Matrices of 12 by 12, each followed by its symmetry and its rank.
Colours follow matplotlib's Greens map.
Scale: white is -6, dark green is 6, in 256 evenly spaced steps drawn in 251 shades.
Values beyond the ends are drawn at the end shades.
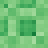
symmetric, rank two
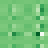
neither, rank one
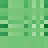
neither, rank one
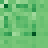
symmetric, rank two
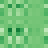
neither, rank one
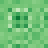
symmetric, rank two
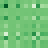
symmetric, rank one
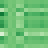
neither, rank one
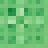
symmetric, rank two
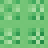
symmetric, rank one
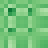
symmetric, rank one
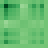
symmetric, rank one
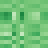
neither, rank one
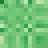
symmetric, rank two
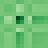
symmetric, rank one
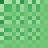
symmetric, rank one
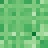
symmetric, rank two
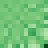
symmetric, rank two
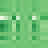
neither, rank one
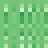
neither, rank one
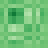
symmetric, rank one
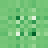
symmetric, rank one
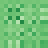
symmetric, rank two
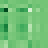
neither, rank one
